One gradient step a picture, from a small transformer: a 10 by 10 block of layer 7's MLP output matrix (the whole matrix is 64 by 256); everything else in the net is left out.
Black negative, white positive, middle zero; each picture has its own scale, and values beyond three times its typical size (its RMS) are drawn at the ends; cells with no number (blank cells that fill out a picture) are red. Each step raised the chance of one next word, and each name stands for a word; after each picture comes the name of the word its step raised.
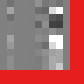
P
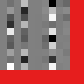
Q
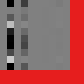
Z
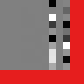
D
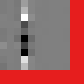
D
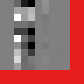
Z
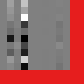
D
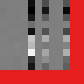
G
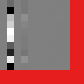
G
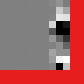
P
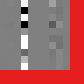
P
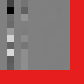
G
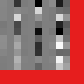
Z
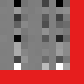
Q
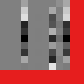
D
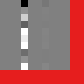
P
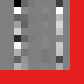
Q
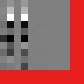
D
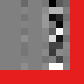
Q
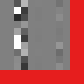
P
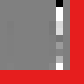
Q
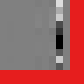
D
